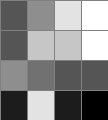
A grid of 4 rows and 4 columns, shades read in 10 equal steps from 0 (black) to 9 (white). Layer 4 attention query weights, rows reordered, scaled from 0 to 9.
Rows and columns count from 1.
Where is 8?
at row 1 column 3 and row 4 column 2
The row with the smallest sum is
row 4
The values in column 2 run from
4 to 8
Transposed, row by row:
3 3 5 1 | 5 7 4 8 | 8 7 3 1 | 9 9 3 0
